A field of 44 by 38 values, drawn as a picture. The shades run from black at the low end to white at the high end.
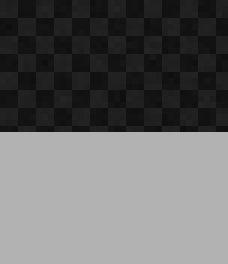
The table splits into 2 rows of 1 panel. Panel 1,1: very low, checkered, faint in contrast. Panel 2,1: high, flat.
